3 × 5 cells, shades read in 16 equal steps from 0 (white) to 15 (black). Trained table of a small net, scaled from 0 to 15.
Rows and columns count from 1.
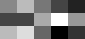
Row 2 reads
11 11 5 0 6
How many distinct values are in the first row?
5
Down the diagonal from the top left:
7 11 9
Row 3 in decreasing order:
15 12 9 4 2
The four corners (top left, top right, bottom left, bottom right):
7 13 4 12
